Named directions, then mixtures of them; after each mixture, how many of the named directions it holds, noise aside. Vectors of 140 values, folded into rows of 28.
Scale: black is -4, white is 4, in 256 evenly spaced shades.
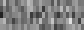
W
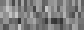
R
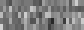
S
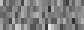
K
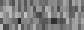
two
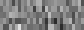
three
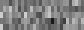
two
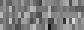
two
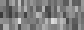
two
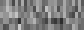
one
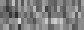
one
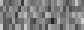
two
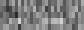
one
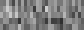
one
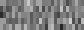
two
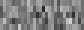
two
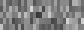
three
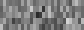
three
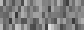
one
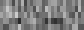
one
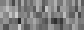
one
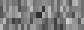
three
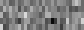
three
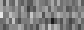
three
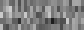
two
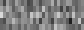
one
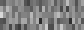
two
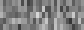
two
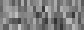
two
